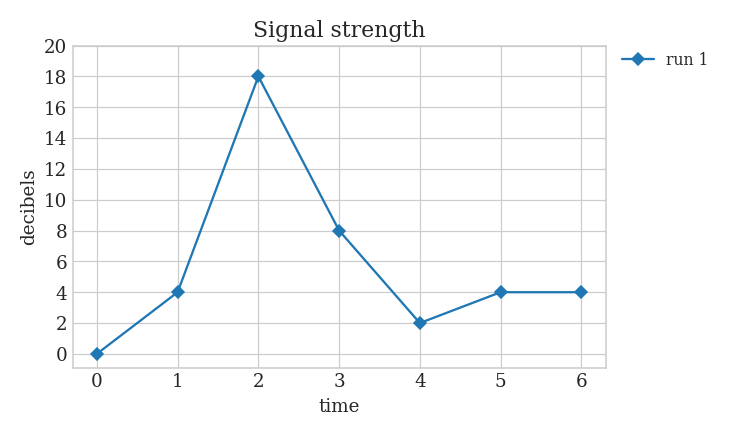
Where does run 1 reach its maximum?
2
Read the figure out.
Title: Signal strength
x-axis: time, ticks 0 1 2 3 4 5 6
y-axis: decibels, ticks 0 2 4 6 8 10 12 14 16 18 20
Legend: run 1
Values:
run 1: 0 4 18 8 2 4 4
